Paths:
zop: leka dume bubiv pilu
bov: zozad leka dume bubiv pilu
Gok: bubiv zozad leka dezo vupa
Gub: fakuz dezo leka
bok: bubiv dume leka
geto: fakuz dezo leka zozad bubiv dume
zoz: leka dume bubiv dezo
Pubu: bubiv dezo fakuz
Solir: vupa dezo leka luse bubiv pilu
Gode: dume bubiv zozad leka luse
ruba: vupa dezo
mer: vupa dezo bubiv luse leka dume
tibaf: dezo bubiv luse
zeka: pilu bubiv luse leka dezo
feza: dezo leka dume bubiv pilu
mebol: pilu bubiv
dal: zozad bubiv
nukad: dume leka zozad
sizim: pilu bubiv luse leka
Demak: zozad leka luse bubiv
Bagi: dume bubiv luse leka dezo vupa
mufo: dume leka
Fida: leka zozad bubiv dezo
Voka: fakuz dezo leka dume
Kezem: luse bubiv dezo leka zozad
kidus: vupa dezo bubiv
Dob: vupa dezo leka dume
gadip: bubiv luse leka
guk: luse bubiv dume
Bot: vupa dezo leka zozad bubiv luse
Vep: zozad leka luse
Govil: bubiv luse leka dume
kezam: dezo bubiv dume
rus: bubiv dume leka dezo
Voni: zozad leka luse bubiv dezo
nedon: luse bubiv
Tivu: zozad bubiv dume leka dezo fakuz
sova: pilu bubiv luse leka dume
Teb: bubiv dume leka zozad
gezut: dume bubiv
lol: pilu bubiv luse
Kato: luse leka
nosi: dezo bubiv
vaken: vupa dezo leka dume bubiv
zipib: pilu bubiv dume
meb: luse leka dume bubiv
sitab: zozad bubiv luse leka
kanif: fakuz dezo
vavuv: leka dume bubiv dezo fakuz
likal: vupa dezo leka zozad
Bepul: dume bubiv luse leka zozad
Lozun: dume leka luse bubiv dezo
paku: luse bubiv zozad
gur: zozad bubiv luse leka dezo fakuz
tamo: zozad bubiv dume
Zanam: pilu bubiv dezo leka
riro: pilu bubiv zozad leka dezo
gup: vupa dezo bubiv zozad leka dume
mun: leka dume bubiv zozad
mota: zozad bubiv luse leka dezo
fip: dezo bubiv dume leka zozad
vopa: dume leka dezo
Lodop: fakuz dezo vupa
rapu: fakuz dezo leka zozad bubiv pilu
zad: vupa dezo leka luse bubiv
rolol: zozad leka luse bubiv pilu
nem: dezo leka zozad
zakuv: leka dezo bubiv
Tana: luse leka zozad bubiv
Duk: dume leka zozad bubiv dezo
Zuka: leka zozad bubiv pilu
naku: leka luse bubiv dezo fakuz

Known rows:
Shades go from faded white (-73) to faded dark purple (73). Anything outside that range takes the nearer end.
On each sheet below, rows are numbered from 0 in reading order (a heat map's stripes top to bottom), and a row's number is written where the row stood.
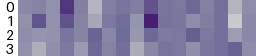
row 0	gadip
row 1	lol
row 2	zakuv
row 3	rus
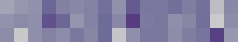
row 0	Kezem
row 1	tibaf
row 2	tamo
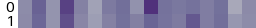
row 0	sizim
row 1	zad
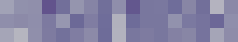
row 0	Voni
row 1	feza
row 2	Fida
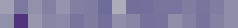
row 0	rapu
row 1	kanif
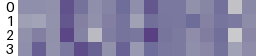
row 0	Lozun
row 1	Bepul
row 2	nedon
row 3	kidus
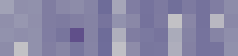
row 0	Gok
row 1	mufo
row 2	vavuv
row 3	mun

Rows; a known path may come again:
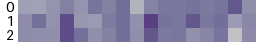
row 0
geto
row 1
zeka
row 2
Lozun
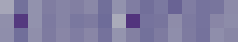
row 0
likal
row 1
mebol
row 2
Dob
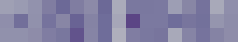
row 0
gup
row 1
Zanam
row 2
vavuv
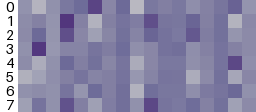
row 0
kezam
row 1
gadip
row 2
zad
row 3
kanif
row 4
meb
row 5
nukad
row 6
feza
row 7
rolol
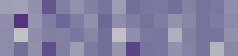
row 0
Bepul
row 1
ruba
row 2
mun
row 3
sova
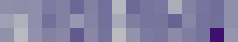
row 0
zop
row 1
Tana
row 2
gezut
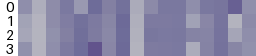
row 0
rus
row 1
Duk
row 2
Fida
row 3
zoz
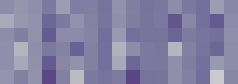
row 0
vopa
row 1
Vep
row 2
Bagi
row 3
bok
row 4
guk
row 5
nedon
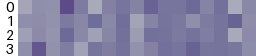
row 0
Demak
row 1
vaken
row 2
Bot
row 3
Gub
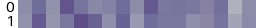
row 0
naku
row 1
kidus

